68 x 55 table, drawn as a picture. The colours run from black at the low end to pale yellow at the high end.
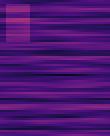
The values follow a bell shape. The ninth with the highest average is the top left. An odd patch, higher than its surroundings, sits in the top left. Stripes running across repeat 11 times from top to bottom. Streaks run across, left to right.
